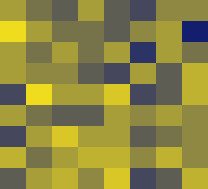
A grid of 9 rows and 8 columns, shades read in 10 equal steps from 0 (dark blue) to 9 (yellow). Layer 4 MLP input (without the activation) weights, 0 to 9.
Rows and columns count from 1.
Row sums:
34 37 37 37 43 38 40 48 41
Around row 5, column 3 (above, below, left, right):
5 3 9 6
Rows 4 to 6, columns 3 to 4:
5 3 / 6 6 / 3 3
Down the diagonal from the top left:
6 6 6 3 8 5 4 5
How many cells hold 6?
20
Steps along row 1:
down down up down down up same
